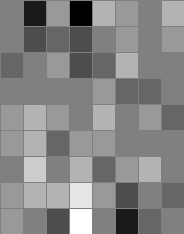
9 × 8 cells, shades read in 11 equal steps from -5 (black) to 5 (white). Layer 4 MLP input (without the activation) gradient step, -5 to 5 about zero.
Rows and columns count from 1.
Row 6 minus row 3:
2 2 -2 3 2 -2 0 0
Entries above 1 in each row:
2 0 1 0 2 1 3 3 1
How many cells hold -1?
10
